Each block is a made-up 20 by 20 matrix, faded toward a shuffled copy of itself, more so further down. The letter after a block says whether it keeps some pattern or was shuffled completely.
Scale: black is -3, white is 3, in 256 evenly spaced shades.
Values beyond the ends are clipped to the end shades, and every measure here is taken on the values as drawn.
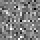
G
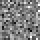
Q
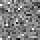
Q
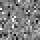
Q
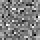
Q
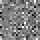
G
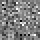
G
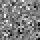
Q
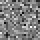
Q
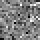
Q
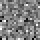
G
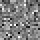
G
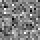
G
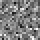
Q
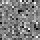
Q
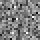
Q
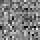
G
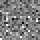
G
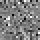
G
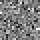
Q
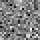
G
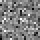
Q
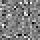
G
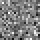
Q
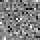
Q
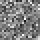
Q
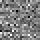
G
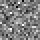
Q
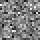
G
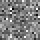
G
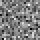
Q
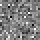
Q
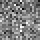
G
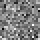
Q
